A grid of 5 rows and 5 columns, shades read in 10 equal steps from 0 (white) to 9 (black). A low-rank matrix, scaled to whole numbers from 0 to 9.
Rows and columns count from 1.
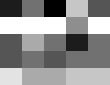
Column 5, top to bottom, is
6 0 5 5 2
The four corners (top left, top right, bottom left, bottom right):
8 6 1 2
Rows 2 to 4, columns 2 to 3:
0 0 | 3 5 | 5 6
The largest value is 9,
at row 1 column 3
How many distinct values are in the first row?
5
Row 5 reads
1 3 3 2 2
